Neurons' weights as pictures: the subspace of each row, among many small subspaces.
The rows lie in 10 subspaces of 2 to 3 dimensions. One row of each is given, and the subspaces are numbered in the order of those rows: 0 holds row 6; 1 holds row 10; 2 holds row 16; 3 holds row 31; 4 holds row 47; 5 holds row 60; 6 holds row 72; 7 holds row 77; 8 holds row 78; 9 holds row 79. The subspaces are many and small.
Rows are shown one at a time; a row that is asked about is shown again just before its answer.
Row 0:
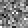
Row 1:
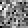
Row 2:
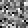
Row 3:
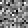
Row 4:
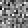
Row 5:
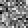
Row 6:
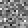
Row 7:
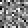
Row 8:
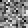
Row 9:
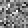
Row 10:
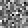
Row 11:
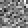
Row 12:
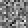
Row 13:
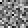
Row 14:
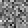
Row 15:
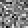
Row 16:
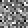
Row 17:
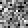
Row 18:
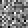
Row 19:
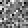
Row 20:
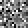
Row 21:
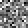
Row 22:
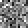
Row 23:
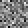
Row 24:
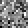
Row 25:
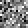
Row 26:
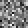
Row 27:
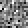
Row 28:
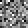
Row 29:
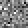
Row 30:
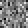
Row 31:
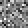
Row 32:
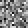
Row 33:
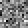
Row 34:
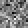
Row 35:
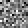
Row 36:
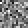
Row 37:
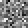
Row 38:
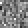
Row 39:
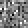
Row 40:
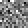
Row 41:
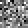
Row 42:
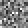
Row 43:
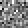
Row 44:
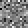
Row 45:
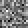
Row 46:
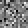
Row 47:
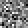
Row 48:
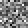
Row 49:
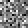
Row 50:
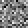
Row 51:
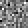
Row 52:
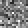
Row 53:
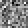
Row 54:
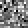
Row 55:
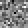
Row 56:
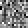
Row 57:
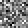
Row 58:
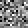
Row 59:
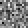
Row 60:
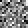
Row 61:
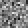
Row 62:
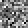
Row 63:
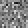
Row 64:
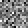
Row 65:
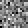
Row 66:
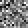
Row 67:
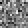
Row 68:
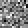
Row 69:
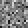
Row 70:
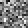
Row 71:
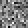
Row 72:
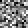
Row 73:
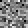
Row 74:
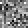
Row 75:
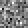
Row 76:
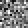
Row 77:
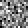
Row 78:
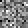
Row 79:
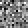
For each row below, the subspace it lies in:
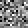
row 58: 0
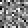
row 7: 4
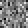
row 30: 7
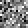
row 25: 5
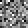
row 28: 0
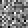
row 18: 2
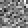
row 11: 6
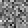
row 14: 8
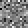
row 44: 6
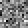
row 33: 5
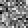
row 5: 7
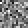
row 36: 2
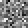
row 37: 6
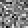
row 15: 4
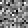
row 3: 9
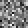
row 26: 4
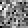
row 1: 7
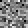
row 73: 6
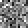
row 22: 5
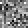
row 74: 7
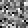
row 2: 4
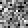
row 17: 5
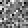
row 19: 9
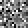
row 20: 9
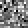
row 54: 5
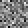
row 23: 2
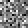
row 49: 0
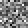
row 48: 0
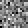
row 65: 1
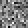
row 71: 2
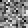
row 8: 6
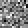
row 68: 6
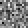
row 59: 7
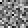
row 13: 4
